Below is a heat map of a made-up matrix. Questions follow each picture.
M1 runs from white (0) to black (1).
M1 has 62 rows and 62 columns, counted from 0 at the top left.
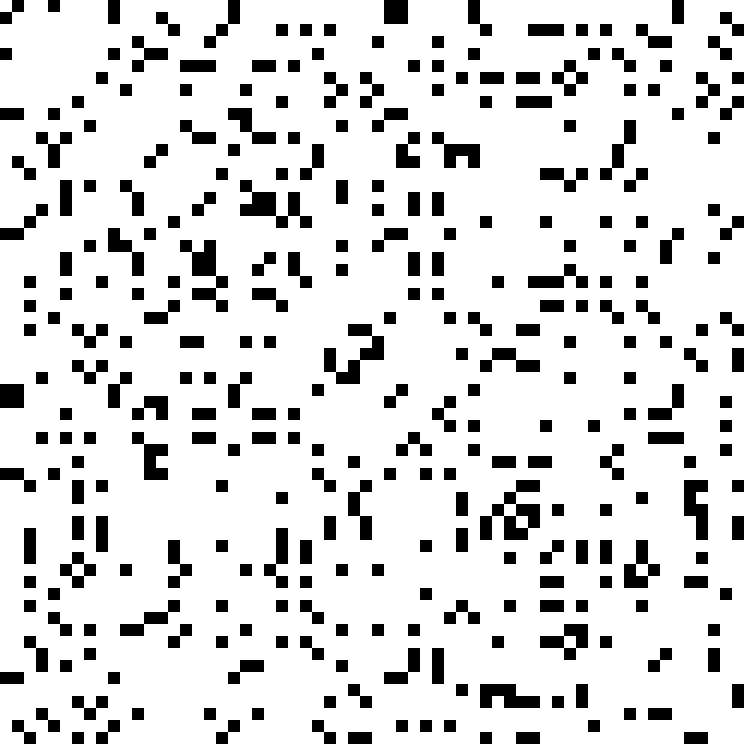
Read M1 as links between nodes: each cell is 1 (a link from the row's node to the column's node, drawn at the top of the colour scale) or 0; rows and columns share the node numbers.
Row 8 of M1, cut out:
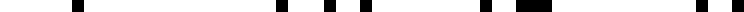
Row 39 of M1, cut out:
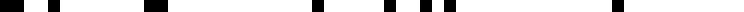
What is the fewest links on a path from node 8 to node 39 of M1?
3
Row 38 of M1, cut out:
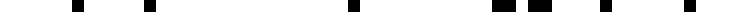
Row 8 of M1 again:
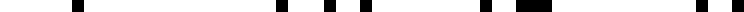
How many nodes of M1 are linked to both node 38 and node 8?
3
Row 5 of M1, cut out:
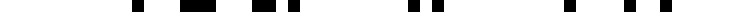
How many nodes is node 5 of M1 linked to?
12
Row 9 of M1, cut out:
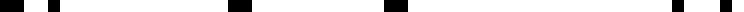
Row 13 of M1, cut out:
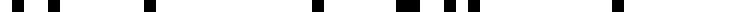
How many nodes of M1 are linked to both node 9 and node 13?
3
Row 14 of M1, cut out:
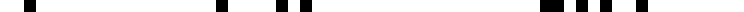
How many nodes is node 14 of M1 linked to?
9
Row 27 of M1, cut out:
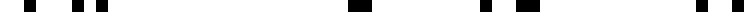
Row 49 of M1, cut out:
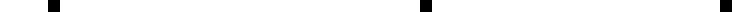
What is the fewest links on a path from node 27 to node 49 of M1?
4
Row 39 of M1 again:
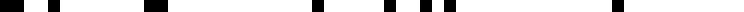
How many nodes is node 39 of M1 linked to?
10
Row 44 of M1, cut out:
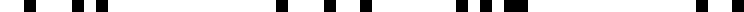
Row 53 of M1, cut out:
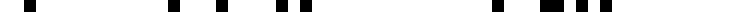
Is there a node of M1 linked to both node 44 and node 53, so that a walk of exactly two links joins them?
yes
